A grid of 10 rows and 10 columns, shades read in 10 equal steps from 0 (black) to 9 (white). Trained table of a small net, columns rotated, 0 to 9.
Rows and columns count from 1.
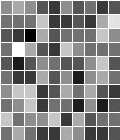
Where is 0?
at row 3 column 3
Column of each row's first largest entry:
2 10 9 2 9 4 2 3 1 2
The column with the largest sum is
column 2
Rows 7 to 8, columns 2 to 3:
7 7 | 5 7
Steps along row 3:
down down up down up same same up down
